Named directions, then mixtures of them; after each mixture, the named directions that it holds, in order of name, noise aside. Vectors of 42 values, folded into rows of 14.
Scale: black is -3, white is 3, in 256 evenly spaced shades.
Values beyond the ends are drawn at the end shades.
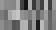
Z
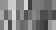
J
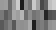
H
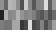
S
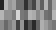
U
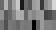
H, U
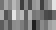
H, J, U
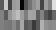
H, U, Z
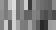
J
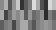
H, S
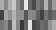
J, S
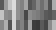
J, U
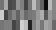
H, S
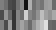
J
